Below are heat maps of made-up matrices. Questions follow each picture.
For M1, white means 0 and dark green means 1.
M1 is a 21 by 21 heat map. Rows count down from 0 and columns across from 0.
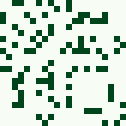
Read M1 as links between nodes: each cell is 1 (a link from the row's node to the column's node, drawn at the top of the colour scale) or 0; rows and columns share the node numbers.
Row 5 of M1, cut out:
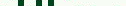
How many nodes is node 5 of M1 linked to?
3
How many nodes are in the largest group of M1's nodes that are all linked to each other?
3
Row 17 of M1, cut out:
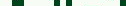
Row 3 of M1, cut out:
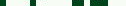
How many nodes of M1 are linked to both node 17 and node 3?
0
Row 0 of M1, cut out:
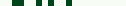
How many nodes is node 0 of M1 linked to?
5
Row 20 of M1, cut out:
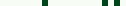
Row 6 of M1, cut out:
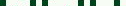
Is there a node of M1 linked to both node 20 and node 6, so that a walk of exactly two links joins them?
yes
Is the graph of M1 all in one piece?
yes
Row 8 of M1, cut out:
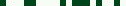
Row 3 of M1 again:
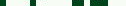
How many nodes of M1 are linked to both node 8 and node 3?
5
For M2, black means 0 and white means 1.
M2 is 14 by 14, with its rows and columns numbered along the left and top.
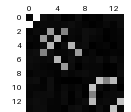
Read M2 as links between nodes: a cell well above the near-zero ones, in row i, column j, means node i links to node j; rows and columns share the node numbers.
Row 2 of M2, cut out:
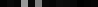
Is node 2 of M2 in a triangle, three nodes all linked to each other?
no
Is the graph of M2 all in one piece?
no
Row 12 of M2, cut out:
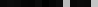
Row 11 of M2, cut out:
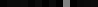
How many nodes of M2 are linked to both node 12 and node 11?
1
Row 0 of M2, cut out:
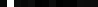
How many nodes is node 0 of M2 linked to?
1
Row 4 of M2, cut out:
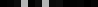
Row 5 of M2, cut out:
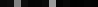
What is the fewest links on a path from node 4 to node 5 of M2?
3
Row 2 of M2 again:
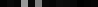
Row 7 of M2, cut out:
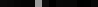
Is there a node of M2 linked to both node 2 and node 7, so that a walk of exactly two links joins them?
yes
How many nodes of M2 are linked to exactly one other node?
7
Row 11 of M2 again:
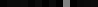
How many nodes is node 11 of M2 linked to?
1
